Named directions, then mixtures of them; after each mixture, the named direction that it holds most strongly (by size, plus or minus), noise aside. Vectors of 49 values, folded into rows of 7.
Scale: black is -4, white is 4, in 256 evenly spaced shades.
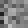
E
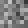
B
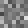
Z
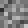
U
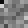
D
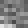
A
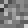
U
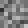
U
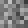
B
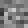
U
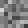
U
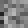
E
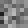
E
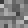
D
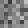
B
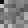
D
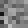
E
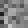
E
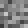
U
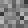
Z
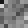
D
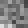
A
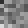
A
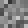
U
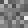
Z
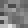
A
